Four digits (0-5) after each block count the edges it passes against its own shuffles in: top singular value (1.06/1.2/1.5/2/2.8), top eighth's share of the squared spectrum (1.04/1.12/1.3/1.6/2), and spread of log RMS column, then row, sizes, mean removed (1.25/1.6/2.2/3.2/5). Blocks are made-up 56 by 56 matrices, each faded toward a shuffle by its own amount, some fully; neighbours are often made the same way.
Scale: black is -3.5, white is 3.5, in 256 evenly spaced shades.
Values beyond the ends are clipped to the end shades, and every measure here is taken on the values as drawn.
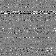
3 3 0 3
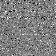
1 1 0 2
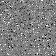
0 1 0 0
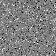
0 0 0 0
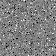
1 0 0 0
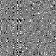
4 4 2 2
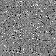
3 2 1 0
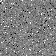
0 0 0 0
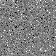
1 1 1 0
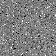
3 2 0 0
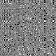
4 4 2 2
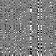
4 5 3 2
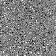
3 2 0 0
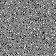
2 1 0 0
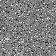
2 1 0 0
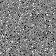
1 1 0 0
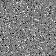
1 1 0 0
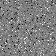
1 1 0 0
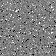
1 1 0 0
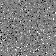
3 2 0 0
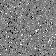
1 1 0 0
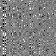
4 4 2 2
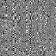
4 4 3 1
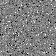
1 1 0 0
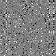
4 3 2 1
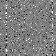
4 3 2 0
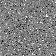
0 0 0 0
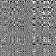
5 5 3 3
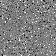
0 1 0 0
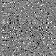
3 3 1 1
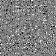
3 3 1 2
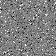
0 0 0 0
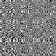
4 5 3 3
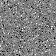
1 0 0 0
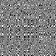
4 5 3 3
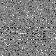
1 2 0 2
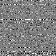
2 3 0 3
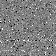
1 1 0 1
